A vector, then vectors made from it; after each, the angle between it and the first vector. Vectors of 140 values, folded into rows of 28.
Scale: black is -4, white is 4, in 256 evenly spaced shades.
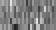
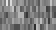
partly aligned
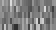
nearly parallel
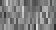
partly aligned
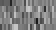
nearly opposite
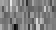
nearly parallel
